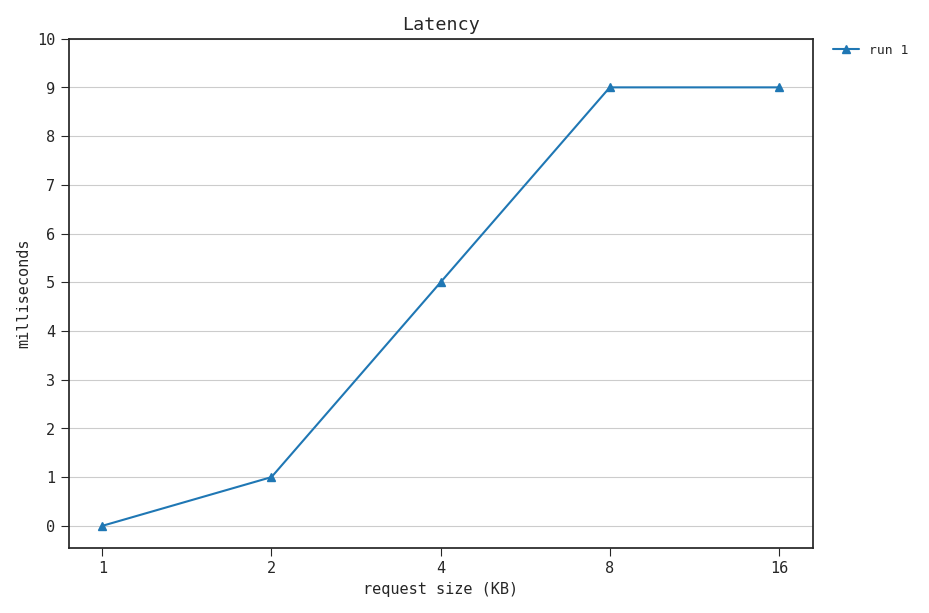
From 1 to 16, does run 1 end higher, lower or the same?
higher
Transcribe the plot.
Title: Latency
x-axis: request size (KB), ticks 1 2 4 8 16
y-axis: milliseconds, ticks 0 1 2 3 4 5 6 7 8 9 10
Legend: run 1
Values:
run 1: 0 1 5 9 9
